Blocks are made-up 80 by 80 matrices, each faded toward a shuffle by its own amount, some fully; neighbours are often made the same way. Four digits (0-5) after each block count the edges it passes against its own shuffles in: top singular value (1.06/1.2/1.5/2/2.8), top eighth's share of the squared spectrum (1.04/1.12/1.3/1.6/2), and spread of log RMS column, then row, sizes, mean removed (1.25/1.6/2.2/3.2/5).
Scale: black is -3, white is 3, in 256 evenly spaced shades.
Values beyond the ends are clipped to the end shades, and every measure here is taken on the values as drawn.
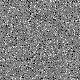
1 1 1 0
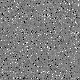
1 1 0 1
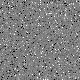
0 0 0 0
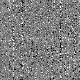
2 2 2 0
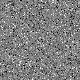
0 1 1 0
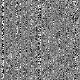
2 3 4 0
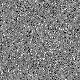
0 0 1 0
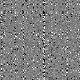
4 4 3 2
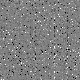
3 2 0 0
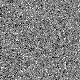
2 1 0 0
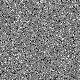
0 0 0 0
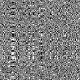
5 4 3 3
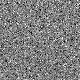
2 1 0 0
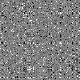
4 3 2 2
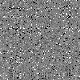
3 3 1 2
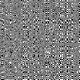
4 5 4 3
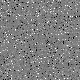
0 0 0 0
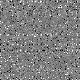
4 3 2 1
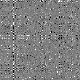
4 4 2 2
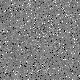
1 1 0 0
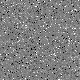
0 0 0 0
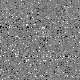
3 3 0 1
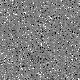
2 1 1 0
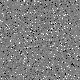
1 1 0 0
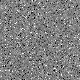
1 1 1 0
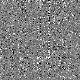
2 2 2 2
